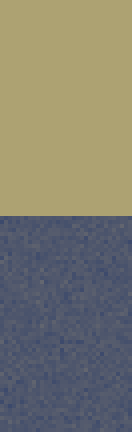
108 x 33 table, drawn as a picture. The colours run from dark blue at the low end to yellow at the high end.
The table splits into 2 rows of 1 panel. Panel 1,1: high, flat. Panel 2,1: low, fine-grained, faint in contrast.
